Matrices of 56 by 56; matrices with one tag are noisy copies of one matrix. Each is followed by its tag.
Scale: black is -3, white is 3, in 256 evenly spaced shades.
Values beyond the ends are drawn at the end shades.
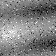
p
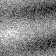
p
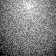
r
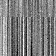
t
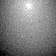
r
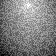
r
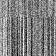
t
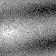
p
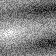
p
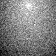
r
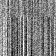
t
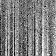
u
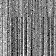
t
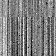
t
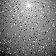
r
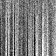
u
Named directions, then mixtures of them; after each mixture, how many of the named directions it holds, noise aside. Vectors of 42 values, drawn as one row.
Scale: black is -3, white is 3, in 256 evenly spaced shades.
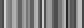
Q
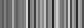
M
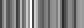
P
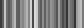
two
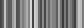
two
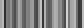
one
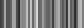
three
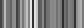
two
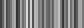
two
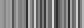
one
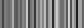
one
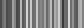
two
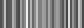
three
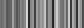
one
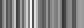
one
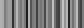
two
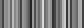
three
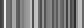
two
